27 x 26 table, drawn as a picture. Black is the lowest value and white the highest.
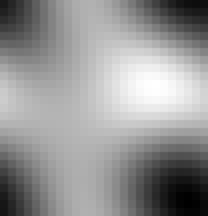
The top right is the roughest part. The bottom right is the ninth with the lowest average. There are no lone odd cells. The ninth with the highest average is the middle right.
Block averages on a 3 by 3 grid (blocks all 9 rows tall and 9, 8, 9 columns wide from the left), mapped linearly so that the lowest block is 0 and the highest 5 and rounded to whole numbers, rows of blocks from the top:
242 / 455 / 230
